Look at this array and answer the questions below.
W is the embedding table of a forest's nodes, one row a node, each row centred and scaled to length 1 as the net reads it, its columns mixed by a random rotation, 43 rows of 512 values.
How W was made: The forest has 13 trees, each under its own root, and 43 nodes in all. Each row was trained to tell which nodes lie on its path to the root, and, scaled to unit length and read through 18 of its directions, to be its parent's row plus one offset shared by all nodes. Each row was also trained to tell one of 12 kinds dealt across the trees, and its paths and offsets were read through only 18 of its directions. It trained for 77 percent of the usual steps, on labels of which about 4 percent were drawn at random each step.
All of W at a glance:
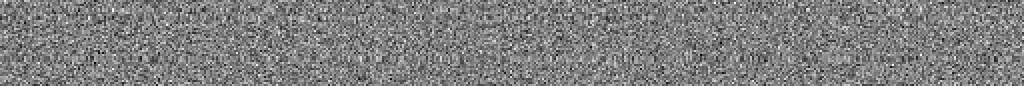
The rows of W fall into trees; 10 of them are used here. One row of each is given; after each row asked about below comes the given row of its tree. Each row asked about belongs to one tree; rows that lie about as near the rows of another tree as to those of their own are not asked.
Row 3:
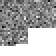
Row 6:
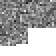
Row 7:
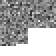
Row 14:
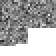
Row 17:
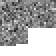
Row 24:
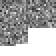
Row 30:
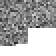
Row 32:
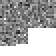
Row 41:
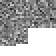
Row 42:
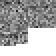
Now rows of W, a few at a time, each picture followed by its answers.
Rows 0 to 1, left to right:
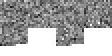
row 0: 7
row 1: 30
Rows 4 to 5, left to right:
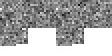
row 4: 32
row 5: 32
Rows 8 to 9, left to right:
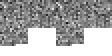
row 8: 17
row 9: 17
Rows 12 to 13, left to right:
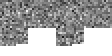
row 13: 42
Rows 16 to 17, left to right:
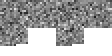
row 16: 7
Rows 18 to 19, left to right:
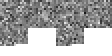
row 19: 30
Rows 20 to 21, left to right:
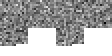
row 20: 32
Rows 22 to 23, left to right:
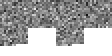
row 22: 30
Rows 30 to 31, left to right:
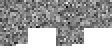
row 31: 41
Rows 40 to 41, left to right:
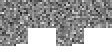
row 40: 7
